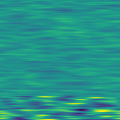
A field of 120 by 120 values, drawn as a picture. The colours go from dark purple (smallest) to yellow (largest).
A few values lie far out on both sides of the bulk. Streaks run across, left to right. No overall slope runs across the table. A horizontal seam about 80% of the way down splits the table, and the top part is calmer.
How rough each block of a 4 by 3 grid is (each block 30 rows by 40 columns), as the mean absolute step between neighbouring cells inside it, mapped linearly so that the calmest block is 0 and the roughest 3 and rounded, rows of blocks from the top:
000 | 000 | 000 | 233
